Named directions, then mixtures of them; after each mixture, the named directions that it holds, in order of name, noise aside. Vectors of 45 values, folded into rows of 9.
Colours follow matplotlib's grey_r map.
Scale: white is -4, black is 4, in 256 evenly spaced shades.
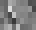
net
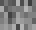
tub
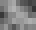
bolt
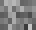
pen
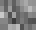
bolt, net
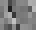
net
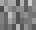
tub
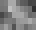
bolt, net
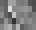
net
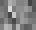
net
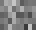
pen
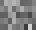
pen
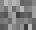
pen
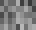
bolt, tub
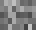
pen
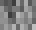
pen, tub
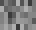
tub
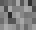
net, tub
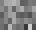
pen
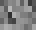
net, tub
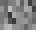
net, tub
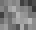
bolt, tub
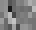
net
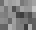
bolt, pen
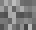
pen
